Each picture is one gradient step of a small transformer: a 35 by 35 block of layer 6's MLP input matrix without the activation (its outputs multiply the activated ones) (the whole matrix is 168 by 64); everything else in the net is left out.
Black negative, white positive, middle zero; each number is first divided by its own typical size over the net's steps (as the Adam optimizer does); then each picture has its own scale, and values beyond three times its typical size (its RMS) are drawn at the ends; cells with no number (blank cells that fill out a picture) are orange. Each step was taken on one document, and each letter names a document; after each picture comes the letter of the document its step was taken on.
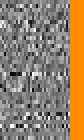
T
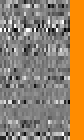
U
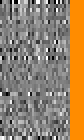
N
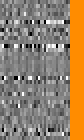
U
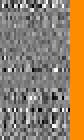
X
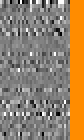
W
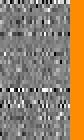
W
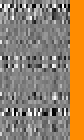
X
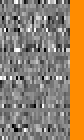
U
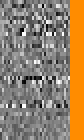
T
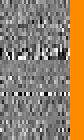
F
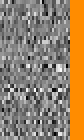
X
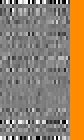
N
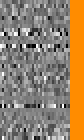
U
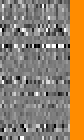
U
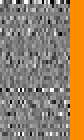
W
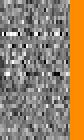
T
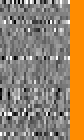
W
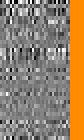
N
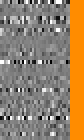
W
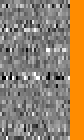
U
